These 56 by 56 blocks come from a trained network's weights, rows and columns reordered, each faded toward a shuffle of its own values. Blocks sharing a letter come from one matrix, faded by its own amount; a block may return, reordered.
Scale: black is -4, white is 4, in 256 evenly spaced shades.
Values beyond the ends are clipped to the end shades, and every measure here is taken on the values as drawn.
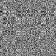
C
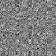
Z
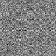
C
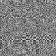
C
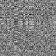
C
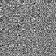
Z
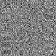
Z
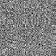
Z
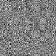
Z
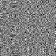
Z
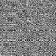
C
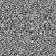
Z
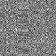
Z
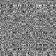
C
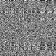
C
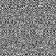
C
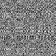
C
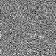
Z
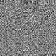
C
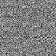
C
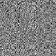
Z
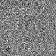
Z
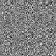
Z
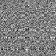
C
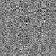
Z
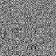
Z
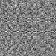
C
